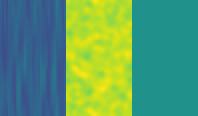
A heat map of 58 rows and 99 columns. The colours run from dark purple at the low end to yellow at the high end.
It is made of 1 by 3 panels. Panel 1,1: low, streaked downward, faint in contrast. Panel 1,2: very high, blotchy, faint in contrast. Panel 1,3: middling, flat.
